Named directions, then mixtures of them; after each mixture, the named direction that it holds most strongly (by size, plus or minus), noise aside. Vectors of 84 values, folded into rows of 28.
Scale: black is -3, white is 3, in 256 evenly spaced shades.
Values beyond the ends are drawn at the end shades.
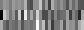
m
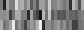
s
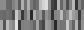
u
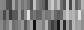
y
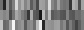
s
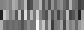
m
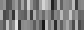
u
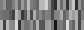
u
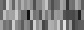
y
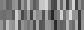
u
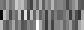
m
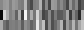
m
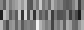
m
